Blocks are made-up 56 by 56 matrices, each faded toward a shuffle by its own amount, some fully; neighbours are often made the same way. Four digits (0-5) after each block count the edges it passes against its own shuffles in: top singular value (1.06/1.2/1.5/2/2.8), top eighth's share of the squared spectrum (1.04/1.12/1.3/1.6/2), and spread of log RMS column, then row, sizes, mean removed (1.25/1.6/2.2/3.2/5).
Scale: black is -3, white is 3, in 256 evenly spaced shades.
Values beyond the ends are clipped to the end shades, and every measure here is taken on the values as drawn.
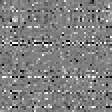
4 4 2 3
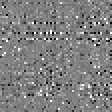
4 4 2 2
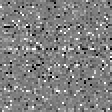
3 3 0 1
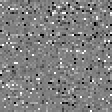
3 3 0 1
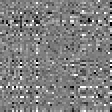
4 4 2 3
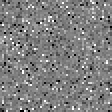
2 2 0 0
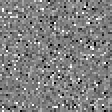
2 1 0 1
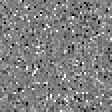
2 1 0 0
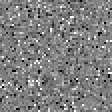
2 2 0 0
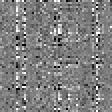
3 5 4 2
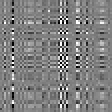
5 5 4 4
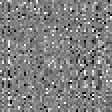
4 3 2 1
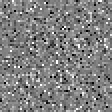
2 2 0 0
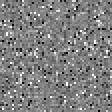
2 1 0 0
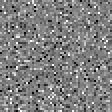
3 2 0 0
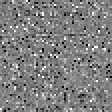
3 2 0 1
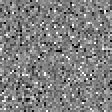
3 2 0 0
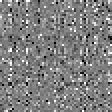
4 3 2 2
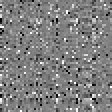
4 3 2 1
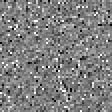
2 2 1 0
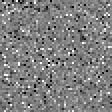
0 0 0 0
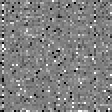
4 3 2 0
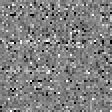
1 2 2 2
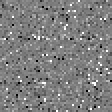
1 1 0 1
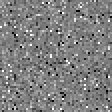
0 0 0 0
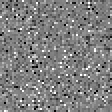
1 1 0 0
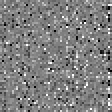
3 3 2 0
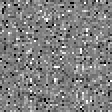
2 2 1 0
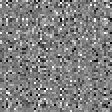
4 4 2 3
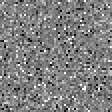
2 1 0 0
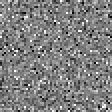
3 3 0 1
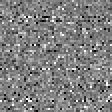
1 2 0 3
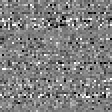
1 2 0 4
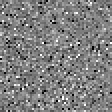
0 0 0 0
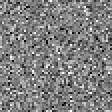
3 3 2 1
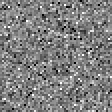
0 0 0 0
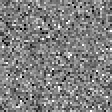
0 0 0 0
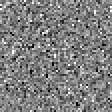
0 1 0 0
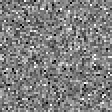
0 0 0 0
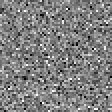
0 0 0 0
